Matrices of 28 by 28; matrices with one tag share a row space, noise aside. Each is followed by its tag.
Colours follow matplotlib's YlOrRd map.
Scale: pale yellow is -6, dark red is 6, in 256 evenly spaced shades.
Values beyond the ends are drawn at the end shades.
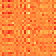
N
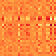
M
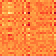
N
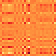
N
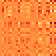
M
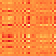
N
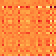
M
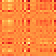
N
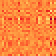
M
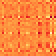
M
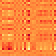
N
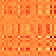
M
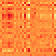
N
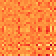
M
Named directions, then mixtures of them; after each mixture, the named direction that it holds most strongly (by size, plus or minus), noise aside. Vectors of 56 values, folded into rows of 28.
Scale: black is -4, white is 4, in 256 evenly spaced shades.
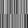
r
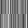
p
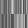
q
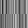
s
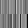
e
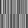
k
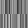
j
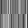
p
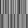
k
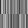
k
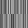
p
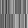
s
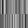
s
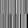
e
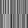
k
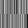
r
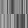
q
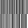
e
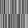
j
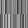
j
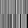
e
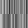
s
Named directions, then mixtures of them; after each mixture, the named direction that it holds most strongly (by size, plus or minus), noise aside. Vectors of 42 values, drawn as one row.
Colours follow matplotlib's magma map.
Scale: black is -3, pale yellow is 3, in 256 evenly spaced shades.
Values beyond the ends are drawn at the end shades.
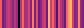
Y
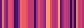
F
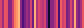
F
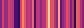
F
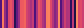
F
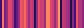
F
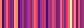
F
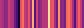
Y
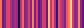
Y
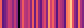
Y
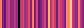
Y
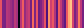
Y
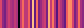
Y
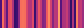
F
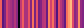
Y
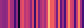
Y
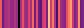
Y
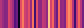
Y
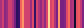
F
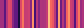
Y
